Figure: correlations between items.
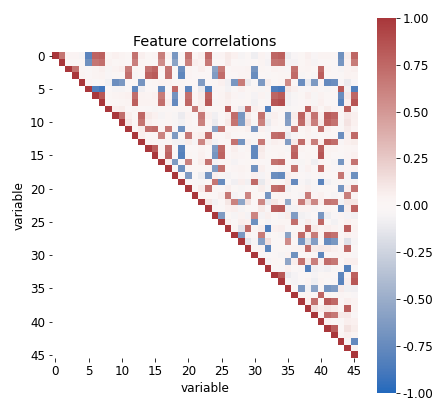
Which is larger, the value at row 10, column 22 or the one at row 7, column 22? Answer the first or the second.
the first
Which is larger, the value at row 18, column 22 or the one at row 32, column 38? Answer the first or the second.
the first
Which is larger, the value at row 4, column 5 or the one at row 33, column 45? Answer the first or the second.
the second
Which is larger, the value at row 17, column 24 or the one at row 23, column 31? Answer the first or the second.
the second
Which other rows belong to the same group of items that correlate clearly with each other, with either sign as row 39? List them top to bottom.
4, 9, 10, 13, 22, 27, 28, 31, 35, 37, 41, 42
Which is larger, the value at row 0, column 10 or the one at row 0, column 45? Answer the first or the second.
the second
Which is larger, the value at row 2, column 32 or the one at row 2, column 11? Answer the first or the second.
the second
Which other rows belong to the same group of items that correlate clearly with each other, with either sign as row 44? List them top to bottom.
8, 21, 26, 29, 32, 38
